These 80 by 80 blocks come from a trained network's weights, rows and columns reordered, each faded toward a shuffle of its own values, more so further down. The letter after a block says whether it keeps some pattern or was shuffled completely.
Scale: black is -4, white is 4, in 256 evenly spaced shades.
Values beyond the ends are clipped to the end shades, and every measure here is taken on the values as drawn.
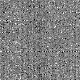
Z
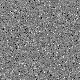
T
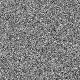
T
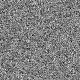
T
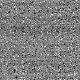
Z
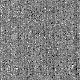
Z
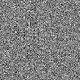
Z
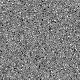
T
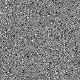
Z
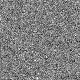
T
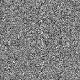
Z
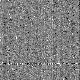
Z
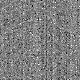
Z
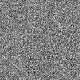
Z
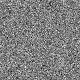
T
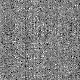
Z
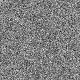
T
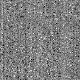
Z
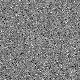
T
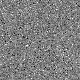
T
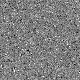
T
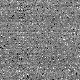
Z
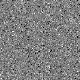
Z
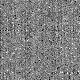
Z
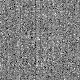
Z
